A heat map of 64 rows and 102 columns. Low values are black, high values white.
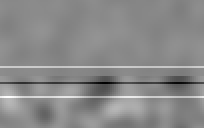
Odd lines: rows 34, 42 and 49. Histogram: heavy tails on both sides. Slope: none. Seam: horizontal, 60% of the way down, the top part calmer.
